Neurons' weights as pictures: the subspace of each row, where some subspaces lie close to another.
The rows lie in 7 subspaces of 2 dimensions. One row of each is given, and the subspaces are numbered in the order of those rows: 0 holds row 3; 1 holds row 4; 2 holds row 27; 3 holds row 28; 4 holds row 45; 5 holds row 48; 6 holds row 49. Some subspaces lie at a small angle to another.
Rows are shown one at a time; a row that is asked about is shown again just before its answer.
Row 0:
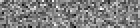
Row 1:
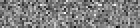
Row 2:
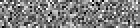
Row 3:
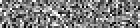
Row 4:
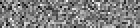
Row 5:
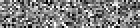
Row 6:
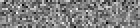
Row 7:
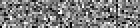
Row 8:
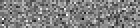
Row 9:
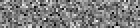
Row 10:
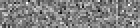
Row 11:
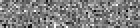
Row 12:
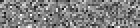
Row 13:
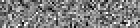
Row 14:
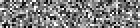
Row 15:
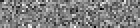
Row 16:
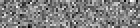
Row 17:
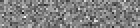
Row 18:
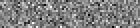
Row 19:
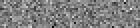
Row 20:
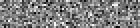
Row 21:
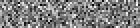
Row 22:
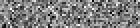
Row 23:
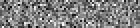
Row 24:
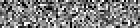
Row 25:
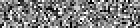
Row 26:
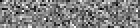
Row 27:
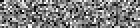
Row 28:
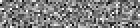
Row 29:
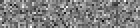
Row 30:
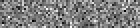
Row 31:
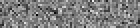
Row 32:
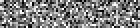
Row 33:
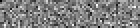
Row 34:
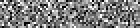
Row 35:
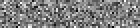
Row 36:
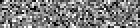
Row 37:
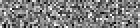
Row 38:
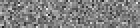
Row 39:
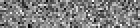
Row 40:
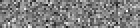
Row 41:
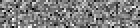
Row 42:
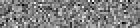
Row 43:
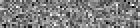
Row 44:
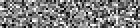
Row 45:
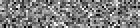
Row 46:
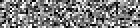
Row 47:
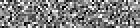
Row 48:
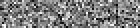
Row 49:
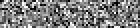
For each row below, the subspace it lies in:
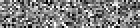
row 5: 4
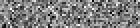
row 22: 4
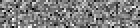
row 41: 3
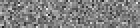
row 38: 4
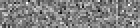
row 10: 5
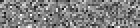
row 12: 3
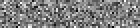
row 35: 3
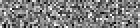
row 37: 0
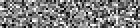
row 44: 5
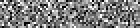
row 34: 4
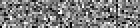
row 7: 5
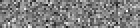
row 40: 4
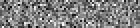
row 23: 1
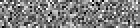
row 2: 4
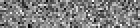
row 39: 2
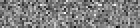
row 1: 1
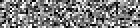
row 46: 3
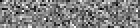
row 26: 6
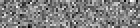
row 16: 3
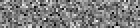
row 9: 0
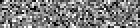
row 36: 6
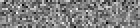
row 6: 6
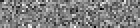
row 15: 6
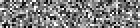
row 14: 0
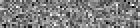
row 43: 0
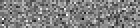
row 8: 5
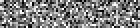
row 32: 2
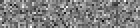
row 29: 2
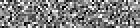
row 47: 4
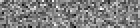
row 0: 6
